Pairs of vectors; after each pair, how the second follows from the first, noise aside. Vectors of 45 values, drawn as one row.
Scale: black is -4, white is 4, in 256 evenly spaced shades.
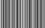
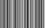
reversed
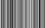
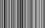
wrapped around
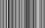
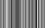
reversed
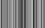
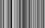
reversed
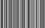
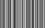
wrapped around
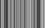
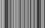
reversed
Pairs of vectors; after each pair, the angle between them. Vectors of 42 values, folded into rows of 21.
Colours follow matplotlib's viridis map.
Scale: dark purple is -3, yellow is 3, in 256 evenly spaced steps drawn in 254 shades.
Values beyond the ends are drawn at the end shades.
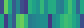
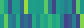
partly opposed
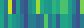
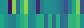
nearly opposite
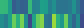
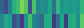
nearly opposite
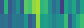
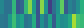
orthogonal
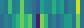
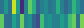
orthogonal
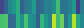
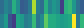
partly aligned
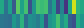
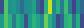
partly opposed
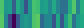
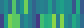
nearly opposite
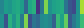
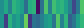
nearly parallel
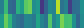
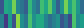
partly opposed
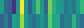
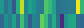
partly aligned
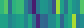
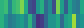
nearly parallel
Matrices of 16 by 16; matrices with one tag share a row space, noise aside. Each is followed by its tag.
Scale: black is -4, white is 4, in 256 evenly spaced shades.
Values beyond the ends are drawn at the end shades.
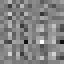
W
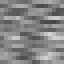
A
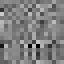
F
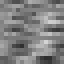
A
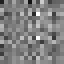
F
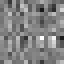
W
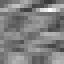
A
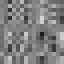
W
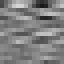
A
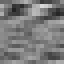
A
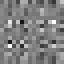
W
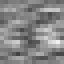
A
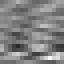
A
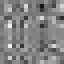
W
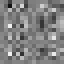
W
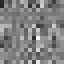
F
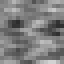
A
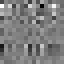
F
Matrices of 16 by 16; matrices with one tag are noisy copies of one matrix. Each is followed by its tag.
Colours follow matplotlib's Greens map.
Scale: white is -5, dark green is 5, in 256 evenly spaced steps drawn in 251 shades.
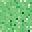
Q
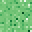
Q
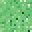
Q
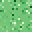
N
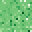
Q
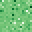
N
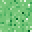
Q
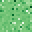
N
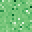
N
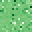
N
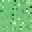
N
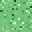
N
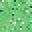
N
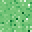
Q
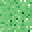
Q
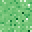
Q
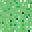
Q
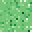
Q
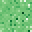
Q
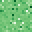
N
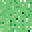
Q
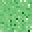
Q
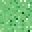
Q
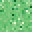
N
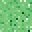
Q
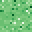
N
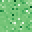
N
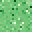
N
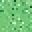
N
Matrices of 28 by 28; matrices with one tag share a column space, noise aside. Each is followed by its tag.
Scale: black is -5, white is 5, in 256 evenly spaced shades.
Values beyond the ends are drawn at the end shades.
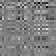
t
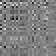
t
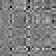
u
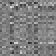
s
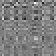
t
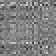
s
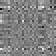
u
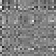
u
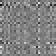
s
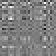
t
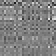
t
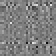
s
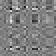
u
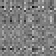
u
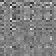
t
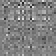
t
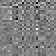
t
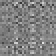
s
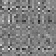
u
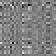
s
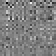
t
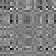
u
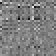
t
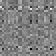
u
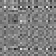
u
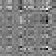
u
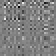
t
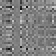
u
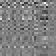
t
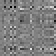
u
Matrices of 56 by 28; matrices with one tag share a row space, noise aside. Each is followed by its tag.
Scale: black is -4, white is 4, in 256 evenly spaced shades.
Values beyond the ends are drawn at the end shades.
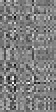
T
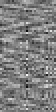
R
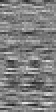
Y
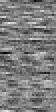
Y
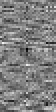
R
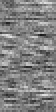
Y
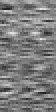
Y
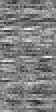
Y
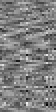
R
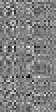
T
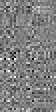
T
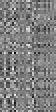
T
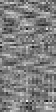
R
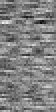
Y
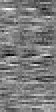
Y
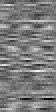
Y
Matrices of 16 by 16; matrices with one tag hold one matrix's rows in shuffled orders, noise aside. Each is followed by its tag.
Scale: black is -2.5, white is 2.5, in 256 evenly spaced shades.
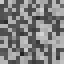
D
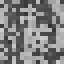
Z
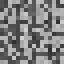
D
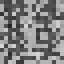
Z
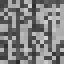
D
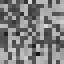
D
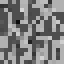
D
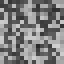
Z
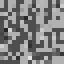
D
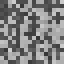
D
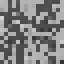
Z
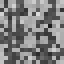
Z
